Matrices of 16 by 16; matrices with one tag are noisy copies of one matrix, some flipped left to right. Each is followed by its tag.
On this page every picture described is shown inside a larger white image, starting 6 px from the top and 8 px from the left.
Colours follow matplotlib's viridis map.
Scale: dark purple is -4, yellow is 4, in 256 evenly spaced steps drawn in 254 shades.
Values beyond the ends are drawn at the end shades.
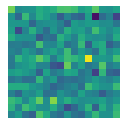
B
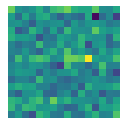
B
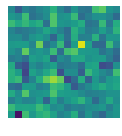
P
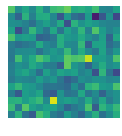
B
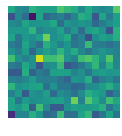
B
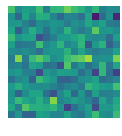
B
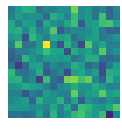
P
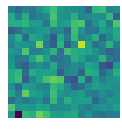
P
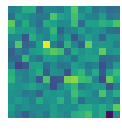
P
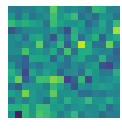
P
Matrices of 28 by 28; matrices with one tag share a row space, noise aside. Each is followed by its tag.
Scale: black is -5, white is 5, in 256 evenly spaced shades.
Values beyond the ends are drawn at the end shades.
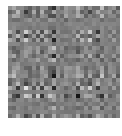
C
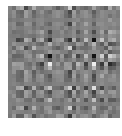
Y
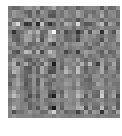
C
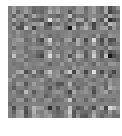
Y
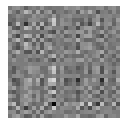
C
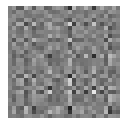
Y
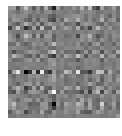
C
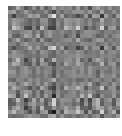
C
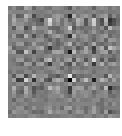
Y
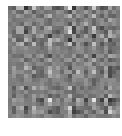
Y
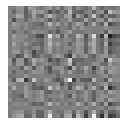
Y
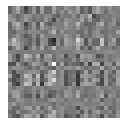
C
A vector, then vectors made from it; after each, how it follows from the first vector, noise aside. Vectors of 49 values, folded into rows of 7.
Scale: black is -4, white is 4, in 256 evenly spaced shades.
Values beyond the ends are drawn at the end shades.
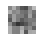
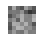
wrapped around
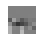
partly zeroed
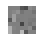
partly zeroed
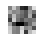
scaled up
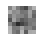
copied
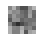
copied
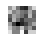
scaled up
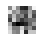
scaled up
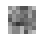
copied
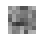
copied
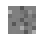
partly zeroed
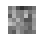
wrapped around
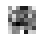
scaled up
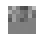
partly zeroed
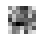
scaled up
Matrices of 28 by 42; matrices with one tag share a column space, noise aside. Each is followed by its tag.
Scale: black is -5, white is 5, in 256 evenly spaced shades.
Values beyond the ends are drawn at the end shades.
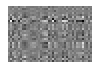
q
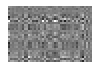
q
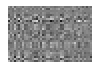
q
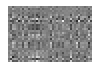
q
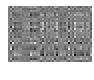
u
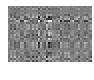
q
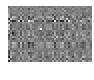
q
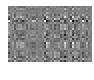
q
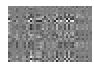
q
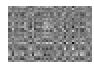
u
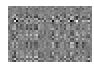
q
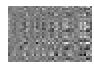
u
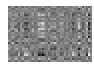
u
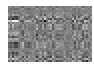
q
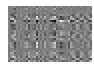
q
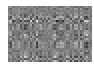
q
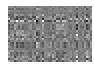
q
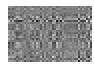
q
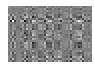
q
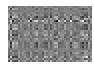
q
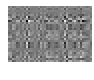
q
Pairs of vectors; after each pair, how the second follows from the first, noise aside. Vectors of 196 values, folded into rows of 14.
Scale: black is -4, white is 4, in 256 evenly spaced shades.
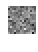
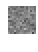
shrunk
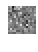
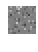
partly zeroed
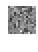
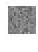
shrunk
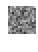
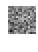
shuffled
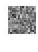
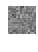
shrunk
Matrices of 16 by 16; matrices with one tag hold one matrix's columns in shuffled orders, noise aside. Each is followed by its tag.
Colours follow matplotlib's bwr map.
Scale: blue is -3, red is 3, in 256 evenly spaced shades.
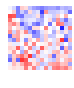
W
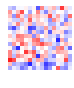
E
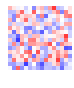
E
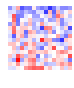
W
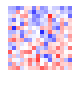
W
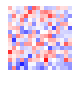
E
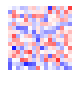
E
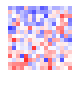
W
